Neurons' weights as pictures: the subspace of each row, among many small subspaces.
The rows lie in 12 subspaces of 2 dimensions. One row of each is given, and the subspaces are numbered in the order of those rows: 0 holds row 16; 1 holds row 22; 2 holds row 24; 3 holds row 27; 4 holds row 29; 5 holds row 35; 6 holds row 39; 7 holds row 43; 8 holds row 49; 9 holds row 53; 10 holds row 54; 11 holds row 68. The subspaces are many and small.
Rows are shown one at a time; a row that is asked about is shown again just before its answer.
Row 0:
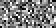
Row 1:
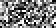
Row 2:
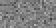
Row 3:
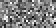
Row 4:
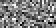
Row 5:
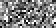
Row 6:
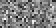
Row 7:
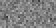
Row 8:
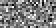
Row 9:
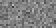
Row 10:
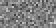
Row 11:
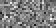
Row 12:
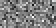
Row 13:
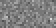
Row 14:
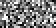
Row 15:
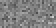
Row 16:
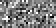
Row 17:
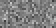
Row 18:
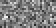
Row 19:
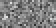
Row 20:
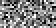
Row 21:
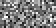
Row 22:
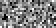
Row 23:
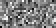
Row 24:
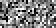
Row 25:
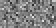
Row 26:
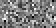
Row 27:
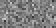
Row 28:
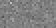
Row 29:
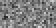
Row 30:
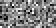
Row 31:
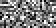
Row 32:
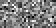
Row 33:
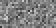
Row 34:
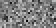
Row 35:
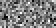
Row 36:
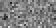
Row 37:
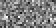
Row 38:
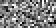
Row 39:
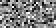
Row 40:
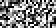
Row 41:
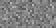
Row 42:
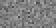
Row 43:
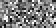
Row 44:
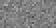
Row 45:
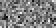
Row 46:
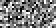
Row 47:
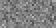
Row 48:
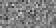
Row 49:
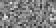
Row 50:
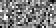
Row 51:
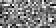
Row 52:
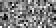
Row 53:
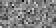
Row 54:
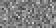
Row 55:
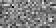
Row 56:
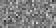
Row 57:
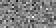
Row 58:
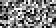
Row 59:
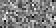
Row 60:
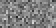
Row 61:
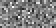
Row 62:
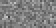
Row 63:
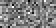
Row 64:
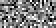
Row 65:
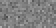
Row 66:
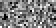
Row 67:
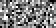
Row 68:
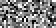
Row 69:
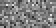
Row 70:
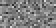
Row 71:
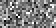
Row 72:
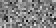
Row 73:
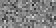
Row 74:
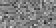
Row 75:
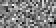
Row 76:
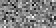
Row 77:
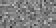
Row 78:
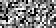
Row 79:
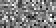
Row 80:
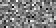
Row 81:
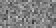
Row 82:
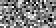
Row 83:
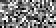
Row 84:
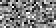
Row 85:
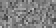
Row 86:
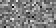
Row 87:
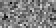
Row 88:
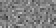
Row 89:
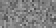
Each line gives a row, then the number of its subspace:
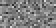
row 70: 4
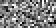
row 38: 0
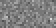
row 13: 5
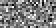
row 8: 2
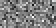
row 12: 10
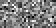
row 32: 11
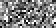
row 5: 7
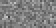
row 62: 1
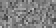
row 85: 9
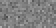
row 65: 1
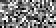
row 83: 2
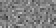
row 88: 5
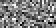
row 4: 0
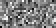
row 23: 9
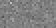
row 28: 6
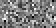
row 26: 3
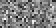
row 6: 11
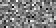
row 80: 6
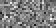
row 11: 8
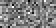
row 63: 1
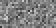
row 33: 2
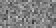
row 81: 11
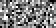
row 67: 4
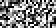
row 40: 0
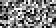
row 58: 9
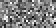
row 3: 7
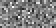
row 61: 10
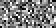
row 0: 10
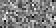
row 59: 3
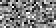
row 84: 6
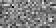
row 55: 5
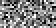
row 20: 5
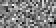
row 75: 0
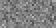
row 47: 10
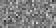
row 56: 6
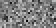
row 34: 7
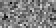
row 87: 8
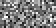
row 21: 5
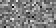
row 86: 6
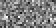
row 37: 5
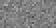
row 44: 11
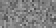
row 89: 9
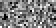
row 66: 8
